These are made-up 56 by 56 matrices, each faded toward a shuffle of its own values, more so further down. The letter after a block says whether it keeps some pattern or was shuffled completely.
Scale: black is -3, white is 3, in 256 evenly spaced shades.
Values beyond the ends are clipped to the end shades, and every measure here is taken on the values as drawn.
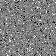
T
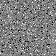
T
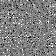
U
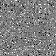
U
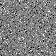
T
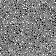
T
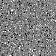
U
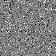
U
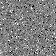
T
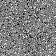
T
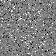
T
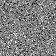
T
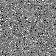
T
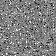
T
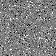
T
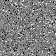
T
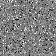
U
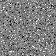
U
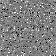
U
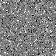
U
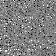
U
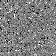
T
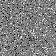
T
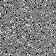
U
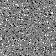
U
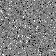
T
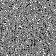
U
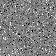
T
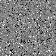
U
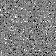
U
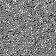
T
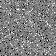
T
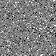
U
